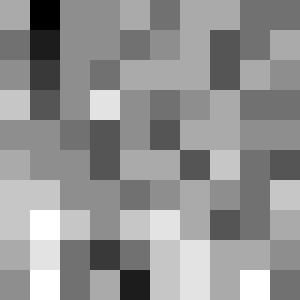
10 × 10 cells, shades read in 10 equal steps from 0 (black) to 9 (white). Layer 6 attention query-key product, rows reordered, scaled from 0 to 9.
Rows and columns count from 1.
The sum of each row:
46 43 48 51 47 48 55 62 56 59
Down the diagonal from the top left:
6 1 5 8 5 6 6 3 6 4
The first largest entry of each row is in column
1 7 5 4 7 8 1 2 2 2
